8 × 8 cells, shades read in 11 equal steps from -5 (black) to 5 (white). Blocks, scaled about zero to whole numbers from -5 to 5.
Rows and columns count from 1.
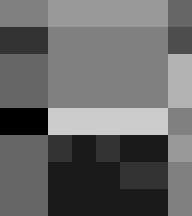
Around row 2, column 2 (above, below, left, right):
0 -1 -3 0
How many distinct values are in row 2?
3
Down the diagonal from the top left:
0 -3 0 0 3 -4 -3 0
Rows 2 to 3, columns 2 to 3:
-3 0 / -1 0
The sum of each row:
4 -8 0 0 5 -19 -20 -22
